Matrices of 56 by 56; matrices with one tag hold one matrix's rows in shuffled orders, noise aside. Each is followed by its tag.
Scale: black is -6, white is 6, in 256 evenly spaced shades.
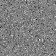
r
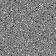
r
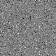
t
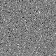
t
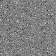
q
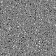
t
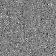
q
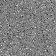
q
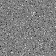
r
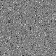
t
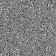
q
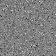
r
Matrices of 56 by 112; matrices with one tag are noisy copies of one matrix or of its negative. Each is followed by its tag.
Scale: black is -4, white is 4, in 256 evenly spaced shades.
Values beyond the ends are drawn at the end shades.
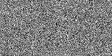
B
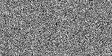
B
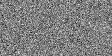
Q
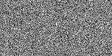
B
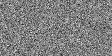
Q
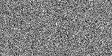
B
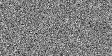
Q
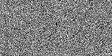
B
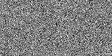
B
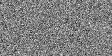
Q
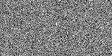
B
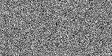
B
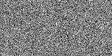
B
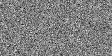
Q
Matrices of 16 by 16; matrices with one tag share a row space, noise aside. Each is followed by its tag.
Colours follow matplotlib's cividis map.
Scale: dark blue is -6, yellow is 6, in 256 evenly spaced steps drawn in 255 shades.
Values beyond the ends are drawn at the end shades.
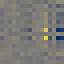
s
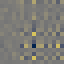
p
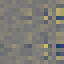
s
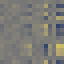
s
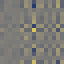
p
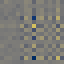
p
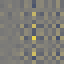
p
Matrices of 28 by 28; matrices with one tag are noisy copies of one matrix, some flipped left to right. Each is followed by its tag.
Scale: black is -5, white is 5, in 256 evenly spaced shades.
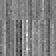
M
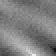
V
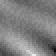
V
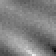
V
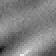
V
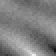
V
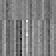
M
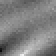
V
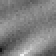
V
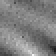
V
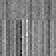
M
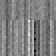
M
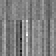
M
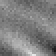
V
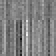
M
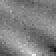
V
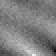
V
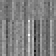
M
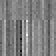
M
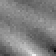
V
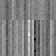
M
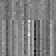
M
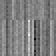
M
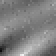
V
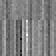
M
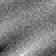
V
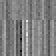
M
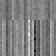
M
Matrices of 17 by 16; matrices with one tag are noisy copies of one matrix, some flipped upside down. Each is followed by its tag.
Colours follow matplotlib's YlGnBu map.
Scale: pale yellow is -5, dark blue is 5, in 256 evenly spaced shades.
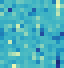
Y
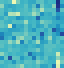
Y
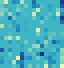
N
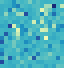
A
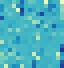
N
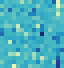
Y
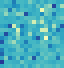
A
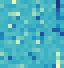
Y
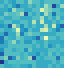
A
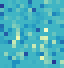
A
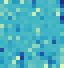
N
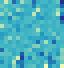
N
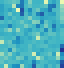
N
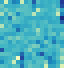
N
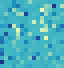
A
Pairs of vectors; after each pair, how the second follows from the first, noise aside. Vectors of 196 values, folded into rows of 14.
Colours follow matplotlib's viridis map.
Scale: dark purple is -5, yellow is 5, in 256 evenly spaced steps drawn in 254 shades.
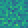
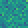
shuffled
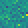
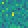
shuffled
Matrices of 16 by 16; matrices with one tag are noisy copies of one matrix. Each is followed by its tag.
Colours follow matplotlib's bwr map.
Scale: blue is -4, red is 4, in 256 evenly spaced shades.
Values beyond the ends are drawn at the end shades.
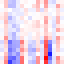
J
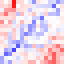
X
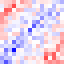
X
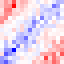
X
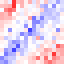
X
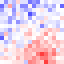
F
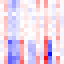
J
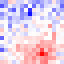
F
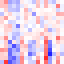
J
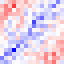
X
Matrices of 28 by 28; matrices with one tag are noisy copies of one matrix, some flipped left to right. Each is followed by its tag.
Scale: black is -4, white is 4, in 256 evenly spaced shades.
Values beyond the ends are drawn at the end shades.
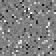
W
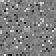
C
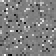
C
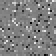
C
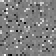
C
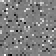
C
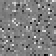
C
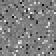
W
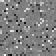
C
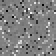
W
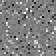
W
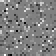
C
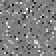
W
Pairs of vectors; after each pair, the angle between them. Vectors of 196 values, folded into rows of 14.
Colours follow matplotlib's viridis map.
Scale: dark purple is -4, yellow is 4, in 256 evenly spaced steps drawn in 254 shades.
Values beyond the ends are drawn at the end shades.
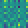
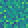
partly opposed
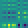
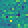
partly opposed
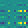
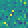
partly opposed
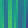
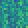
partly opposed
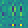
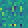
nearly opposite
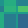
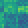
nearly parallel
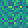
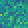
partly opposed
